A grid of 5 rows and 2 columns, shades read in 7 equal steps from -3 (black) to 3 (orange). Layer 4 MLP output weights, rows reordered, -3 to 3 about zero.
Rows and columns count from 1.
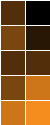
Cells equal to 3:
1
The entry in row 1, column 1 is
-1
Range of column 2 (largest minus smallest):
6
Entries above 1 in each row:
0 0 0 1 2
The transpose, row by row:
-1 0 -1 0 2 | -3 -2 -1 2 3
